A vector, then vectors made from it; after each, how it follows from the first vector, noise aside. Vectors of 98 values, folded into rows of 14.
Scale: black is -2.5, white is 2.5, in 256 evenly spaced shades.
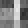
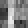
reversed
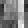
wrapped around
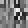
sign-scrambled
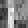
reversed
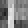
reversed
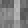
shrunk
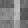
shrunk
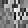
sign-scrambled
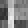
reversed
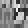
sign-scrambled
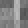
shrunk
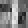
wrapped around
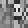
sign-scrambled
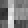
reversed
